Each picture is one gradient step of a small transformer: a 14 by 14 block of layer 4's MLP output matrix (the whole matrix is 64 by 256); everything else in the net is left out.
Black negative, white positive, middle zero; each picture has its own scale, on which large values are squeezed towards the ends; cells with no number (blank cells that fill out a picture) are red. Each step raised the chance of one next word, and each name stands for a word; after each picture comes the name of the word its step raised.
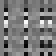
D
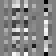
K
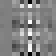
K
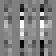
D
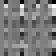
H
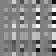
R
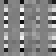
R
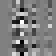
D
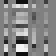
K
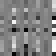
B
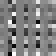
D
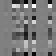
H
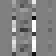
B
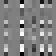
K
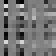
H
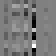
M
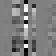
R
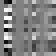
R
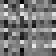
H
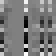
M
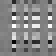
R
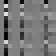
H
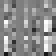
B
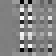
R
